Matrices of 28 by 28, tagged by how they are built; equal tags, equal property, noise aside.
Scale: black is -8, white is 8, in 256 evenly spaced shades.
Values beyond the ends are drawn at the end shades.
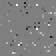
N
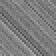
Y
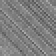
Y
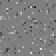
N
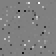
N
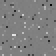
N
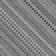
Y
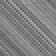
Y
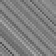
Y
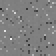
N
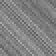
Y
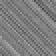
Y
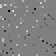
N
